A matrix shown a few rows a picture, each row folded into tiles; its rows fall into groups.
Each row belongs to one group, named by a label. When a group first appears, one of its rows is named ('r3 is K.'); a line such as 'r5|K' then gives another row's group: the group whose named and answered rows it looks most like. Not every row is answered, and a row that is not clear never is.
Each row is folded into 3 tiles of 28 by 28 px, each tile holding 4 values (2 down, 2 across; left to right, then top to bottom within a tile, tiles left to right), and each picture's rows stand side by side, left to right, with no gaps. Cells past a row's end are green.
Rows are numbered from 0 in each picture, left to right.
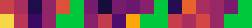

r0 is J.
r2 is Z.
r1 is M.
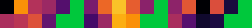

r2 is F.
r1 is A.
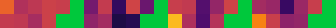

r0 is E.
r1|F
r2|J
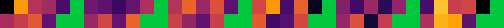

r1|M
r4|M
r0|Z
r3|F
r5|Z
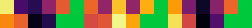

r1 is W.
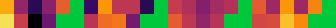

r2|J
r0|J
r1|Z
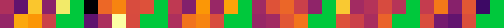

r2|W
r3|A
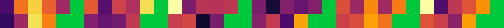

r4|W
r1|E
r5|E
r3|M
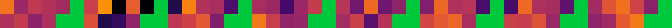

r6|Z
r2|Z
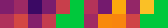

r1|W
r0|M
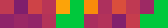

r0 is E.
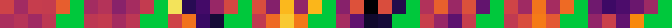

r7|M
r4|F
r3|W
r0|E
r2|J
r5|F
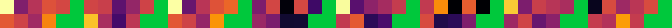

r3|F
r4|J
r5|F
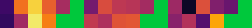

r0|A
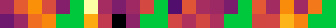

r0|A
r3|W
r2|Z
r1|J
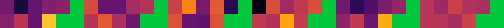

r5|M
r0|M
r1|J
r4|M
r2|F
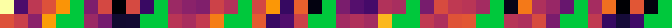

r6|Z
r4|M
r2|M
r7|F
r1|F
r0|E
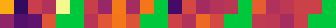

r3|E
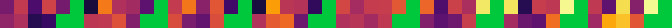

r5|E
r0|F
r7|W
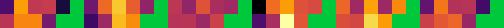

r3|A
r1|A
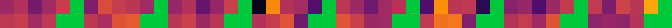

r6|M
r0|M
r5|Z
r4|J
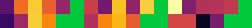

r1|W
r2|J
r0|A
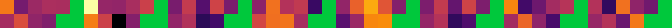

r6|J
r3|Z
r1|J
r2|F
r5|F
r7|M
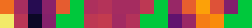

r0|J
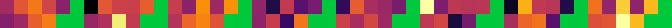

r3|M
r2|W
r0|A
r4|Z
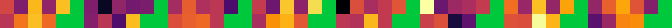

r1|M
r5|J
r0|W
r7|A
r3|W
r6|W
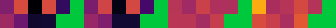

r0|F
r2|M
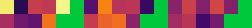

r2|F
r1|Z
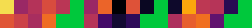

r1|F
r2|Z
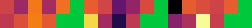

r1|J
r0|W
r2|A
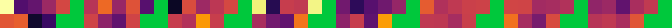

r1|F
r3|E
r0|J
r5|E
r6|J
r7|M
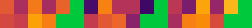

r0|W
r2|W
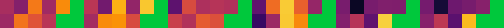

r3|A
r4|M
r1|W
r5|M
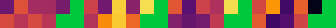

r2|E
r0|Z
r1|W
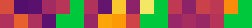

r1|W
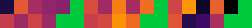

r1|W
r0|Z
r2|F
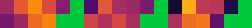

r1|Z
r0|A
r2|Z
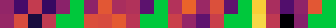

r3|J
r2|F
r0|M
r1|Z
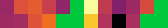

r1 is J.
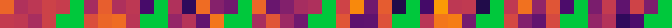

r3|J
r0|E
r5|Z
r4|F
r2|M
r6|F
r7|F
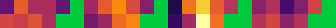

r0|Z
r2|A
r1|A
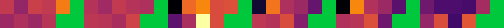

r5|M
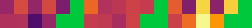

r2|W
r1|E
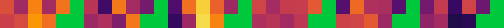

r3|E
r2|A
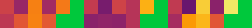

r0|W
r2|W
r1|E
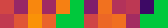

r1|Z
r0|W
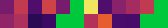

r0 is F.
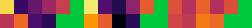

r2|W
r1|J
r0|J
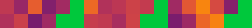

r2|A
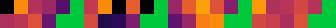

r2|A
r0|Z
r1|F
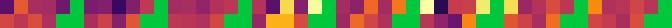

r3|W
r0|Z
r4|W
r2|M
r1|M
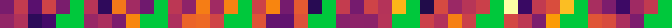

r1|M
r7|J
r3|F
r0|F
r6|E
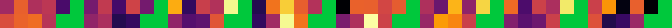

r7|F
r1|F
